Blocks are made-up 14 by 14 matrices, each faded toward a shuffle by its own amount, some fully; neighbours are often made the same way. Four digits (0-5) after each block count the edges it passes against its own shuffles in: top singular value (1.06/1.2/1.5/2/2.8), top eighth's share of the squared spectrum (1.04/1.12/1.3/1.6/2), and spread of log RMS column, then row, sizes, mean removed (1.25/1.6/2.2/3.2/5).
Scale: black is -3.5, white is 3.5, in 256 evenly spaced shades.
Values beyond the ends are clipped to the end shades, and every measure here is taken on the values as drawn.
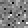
0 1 0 0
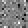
1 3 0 0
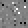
1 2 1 0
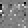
2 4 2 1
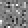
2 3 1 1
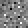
0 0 0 0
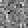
0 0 0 0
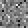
0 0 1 0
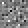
0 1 1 0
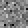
1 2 0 0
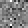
2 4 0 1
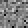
2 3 0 1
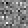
3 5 1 1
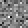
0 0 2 0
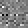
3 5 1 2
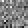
2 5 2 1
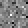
1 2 0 1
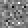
1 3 0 0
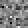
2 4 0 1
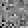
2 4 1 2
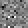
2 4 0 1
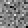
0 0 0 0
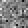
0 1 0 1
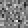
0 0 0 0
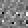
2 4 0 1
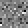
0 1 0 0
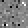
0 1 0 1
